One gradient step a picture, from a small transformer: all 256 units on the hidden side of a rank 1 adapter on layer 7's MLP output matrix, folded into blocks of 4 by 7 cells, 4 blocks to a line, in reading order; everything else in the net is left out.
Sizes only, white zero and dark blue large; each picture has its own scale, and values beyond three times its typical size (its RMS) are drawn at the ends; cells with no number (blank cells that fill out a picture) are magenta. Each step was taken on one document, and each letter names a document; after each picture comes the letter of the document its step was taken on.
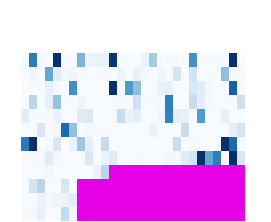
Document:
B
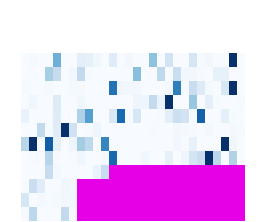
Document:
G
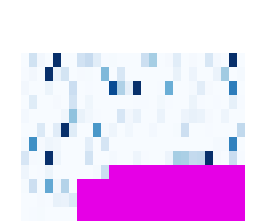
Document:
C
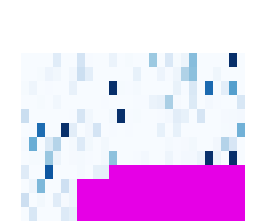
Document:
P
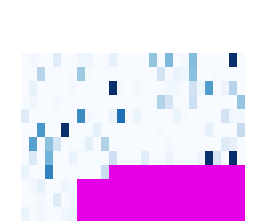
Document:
P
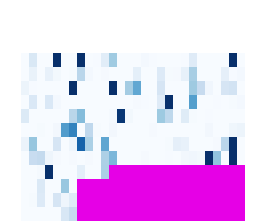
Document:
B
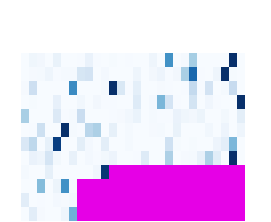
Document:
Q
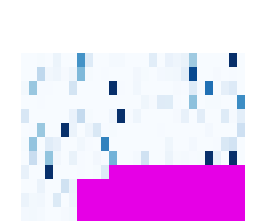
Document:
P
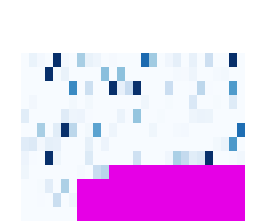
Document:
C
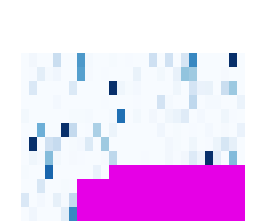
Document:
P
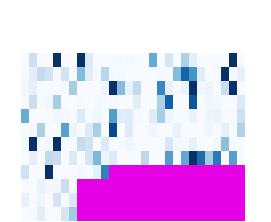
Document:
Q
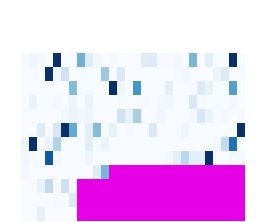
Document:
C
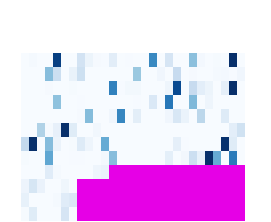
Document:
G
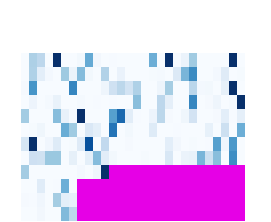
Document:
Q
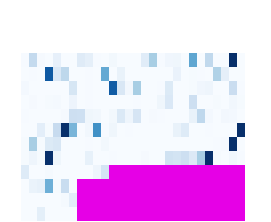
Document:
C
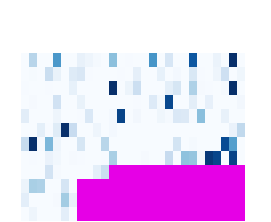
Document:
G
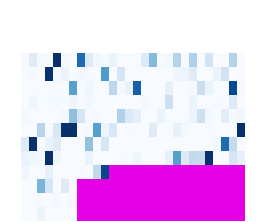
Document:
C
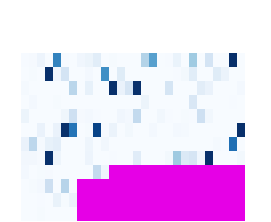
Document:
C
